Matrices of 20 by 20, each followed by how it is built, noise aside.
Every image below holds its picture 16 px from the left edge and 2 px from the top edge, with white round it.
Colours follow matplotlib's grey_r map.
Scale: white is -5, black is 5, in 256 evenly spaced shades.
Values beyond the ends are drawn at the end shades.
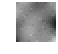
smooth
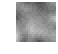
smooth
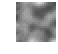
smooth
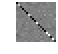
diagonal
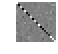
diagonal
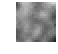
smooth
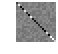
diagonal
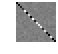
diagonal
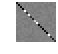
diagonal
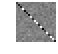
diagonal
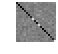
diagonal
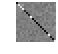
diagonal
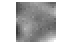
smooth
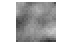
smooth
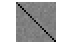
diagonal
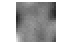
smooth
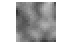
smooth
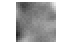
smooth
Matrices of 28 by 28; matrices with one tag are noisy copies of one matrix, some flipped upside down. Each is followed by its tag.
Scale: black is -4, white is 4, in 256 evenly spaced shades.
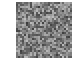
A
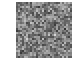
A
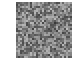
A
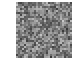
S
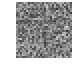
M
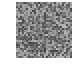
M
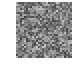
S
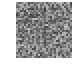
M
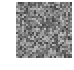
S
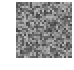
A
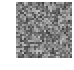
S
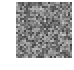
S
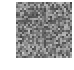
M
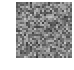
A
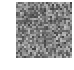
M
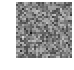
S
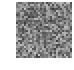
M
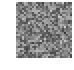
S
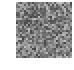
M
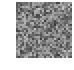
A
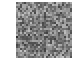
M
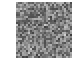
M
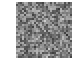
S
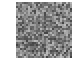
M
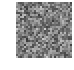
S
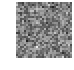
S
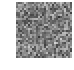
M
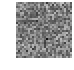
M
